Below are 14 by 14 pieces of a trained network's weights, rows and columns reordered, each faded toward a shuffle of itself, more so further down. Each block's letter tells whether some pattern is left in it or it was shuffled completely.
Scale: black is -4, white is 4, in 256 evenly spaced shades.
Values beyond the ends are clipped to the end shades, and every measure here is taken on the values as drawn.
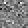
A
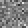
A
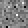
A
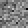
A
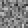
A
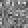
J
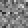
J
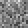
A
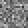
A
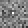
A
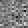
J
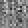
J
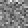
A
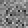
J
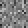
J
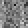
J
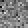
A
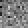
J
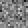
A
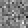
A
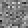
J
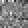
J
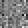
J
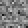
A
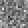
A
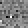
J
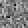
A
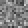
J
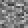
J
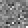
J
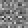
J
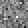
A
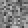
J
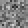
A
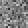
A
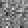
J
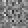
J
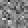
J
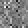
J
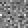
A
